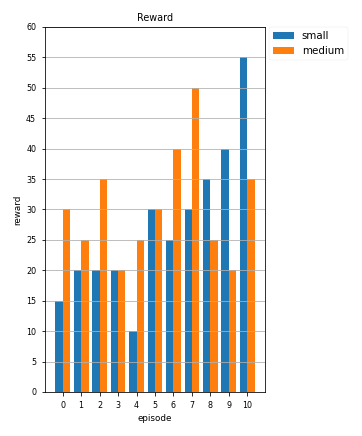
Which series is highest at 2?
medium
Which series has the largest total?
medium
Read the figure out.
Title: Reward
x-axis: episode, ticks 0 1 2 3 4 5 6 7 8 9 10
y-axis: reward, ticks 0 5 10 15 20 25 30 35 40 45 50 55 60
Legend: small, medium
Values:
small: 15 20 20 20 10 30 25 30 35 40 55
medium: 30 25 35 20 25 30 40 50 25 20 35
